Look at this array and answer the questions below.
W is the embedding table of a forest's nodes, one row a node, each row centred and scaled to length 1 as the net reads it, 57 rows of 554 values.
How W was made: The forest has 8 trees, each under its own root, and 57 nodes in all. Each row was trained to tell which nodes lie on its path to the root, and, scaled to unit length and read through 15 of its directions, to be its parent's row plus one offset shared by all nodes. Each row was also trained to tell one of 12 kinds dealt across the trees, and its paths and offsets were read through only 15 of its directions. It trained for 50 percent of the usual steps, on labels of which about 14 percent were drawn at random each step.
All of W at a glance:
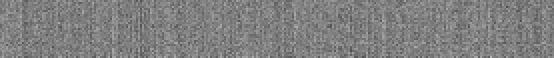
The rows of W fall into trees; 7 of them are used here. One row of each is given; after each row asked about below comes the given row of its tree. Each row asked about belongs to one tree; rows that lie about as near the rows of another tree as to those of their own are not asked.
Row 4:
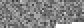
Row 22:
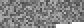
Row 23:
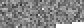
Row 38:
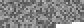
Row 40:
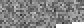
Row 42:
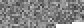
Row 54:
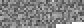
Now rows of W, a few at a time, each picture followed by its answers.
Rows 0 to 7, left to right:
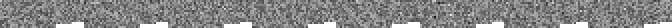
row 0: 38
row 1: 23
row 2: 40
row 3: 42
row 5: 42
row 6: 23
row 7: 4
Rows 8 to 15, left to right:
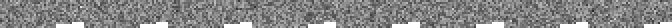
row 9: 42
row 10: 42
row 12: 42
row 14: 40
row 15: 42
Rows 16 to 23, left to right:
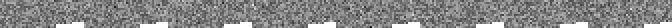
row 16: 23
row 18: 40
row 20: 40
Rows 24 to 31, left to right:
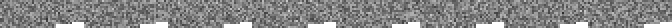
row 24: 40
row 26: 40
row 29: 42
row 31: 22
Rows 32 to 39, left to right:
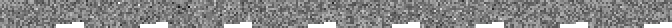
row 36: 23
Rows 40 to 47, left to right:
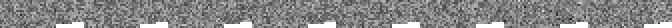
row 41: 38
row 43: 42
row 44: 4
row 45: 22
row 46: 40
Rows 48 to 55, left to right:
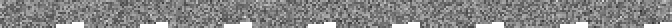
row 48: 42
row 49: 23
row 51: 40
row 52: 23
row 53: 38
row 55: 40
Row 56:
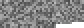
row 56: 38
